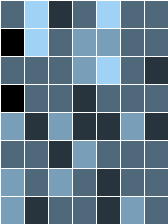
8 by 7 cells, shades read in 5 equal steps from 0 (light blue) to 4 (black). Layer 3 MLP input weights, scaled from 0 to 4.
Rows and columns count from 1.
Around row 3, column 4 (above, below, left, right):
1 3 2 0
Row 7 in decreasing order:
3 2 2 2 2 1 1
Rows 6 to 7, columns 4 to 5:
1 2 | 2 3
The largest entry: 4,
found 2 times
